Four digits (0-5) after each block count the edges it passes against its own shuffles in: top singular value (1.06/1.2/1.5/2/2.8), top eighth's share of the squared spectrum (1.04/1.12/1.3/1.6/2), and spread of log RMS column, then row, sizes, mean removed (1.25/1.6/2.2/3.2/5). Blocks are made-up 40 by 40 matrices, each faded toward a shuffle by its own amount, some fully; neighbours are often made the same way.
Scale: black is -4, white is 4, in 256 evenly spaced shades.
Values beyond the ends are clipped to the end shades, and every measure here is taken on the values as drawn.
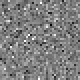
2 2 0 0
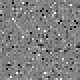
1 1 0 0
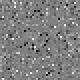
0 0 0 0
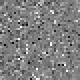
2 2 0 0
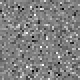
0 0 0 0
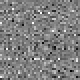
3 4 1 2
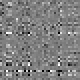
4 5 2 3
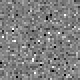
0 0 0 0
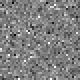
0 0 0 0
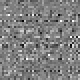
3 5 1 3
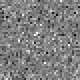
0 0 0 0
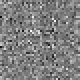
3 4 1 2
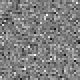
2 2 0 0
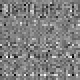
3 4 2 3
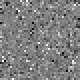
1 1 0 0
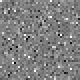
0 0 0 0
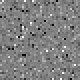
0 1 0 1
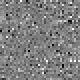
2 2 0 1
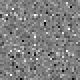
2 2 0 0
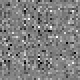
3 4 2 1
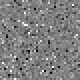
0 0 0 0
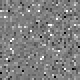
0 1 0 0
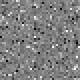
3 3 1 0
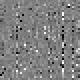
4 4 2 1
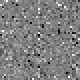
2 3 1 0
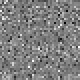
3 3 1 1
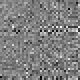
4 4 2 2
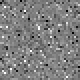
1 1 0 0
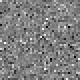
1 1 0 0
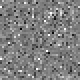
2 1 0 0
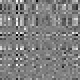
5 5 3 3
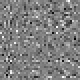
3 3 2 2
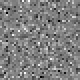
3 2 0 0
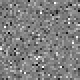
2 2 0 0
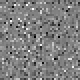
3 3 1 1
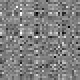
4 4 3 2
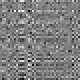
4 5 3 3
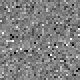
1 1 0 0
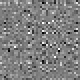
4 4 2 2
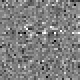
3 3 1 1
